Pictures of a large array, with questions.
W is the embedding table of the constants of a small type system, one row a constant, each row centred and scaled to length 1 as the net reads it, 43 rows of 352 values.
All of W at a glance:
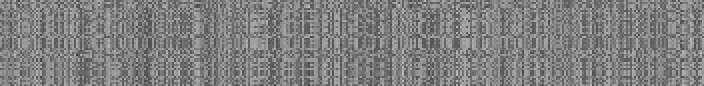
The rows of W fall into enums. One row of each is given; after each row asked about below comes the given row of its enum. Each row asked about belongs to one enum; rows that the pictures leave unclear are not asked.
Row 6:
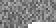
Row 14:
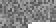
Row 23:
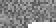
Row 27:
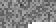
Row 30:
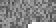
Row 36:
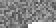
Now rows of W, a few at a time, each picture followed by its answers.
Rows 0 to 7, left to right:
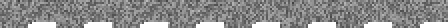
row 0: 27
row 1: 23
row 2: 27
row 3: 27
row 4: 6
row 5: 30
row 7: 23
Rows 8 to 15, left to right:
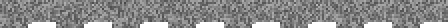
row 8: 14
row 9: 36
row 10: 30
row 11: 23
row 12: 14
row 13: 6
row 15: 14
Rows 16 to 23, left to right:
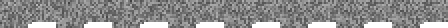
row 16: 6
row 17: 30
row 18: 27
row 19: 14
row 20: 23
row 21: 14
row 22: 23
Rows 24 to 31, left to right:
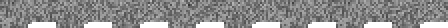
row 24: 30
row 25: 6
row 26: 36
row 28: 6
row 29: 30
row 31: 36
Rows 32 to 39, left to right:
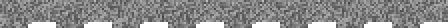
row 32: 14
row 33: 36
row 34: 30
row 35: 36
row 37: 36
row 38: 30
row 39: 14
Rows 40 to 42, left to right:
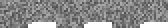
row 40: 36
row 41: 14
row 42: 6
